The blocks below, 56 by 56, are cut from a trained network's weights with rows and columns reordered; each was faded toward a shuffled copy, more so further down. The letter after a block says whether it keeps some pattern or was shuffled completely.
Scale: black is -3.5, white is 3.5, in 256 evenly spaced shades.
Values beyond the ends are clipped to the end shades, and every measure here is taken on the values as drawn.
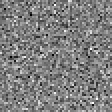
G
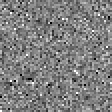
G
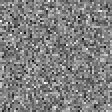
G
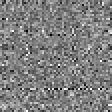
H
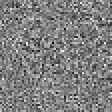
H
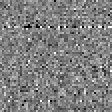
H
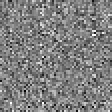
H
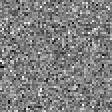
G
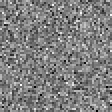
G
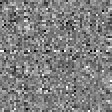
H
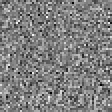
H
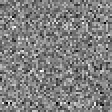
H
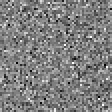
G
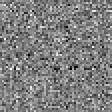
H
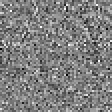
H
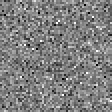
G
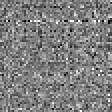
H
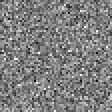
G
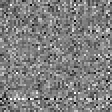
H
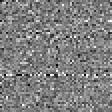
H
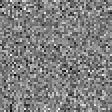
H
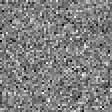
G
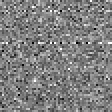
H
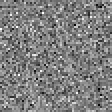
G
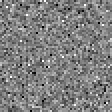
G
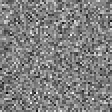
H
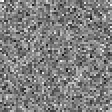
G
